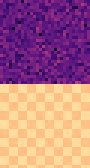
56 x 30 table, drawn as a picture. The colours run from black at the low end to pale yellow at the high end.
It is made of 2 by 1 panels. Panel 1,1: low, fine-grained. Panel 2,1: very high, checkered, faint in contrast.
